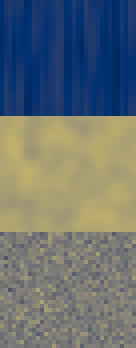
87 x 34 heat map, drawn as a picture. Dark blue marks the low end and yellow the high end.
The table splits into 3 rows of 1 panel. Panel 1,1: very low, streaked downward, faint in contrast. Panel 2,1: high, blotchy, faint in contrast. Panel 3,1: middling, fine-grained.
